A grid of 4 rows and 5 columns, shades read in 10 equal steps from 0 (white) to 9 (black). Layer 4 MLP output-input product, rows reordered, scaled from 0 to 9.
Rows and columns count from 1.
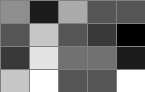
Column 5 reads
6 9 8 0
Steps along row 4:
down up same down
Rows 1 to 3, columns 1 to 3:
4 8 3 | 6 2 6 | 7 1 5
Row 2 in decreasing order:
9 7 6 6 2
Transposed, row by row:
4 6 7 2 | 8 2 1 0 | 3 6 5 6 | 6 7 5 6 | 6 9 8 0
